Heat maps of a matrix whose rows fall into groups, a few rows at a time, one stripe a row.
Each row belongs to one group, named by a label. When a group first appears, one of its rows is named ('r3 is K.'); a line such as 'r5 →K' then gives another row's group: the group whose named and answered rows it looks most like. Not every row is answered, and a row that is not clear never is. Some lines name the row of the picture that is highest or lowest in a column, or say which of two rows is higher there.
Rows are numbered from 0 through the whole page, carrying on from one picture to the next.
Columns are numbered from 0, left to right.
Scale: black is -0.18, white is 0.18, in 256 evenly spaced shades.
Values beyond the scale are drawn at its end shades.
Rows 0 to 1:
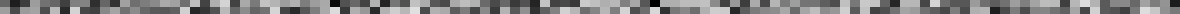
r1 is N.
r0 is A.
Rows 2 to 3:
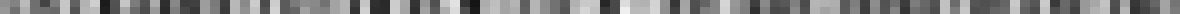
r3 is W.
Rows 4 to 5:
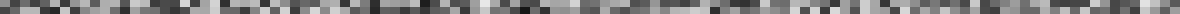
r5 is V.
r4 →N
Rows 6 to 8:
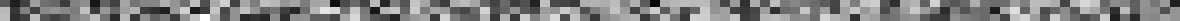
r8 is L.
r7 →N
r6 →A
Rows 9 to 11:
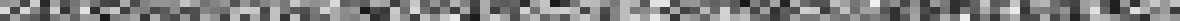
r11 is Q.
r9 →A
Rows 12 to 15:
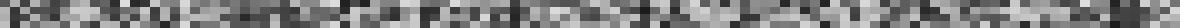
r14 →L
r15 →N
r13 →L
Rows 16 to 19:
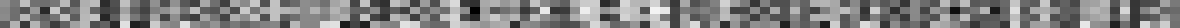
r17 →A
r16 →W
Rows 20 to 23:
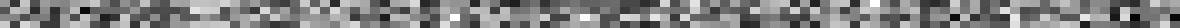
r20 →L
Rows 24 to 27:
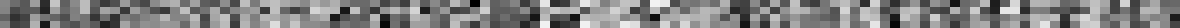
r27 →A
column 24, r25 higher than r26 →No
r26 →A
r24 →A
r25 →N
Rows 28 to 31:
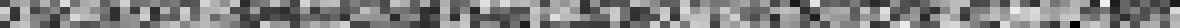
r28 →W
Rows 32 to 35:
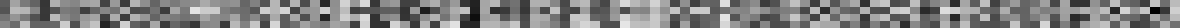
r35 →W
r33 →V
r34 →Q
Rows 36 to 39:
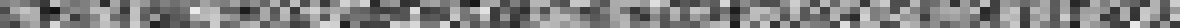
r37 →V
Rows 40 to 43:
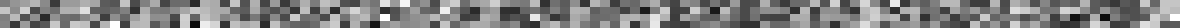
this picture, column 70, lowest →40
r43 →N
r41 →L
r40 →W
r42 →Q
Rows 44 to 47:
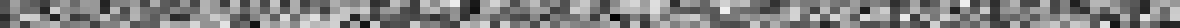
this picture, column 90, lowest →44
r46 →V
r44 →Q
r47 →A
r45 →Q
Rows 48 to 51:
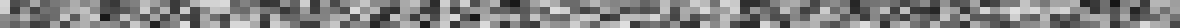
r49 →L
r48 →L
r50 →W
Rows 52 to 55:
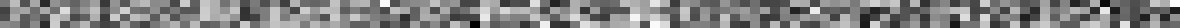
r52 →Q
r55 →A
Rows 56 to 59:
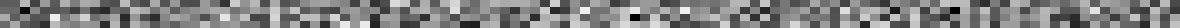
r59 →Q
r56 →W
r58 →N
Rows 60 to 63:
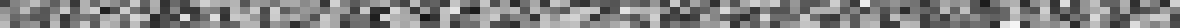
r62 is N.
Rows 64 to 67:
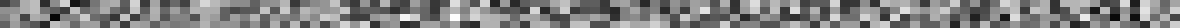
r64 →V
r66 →W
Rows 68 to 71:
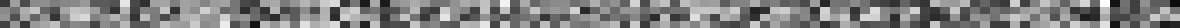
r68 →A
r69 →L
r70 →L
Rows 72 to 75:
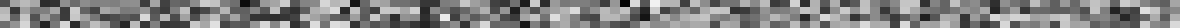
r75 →V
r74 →L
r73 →N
